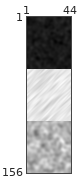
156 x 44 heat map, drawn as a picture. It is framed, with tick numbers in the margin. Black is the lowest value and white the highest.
It is made of 3 by 1 panels. Panel 1,1: very low, blotchy, faint in contrast. Panel 2,1: very high, slanting up to the right, faint in contrast. Panel 3,1: high, blotchy.
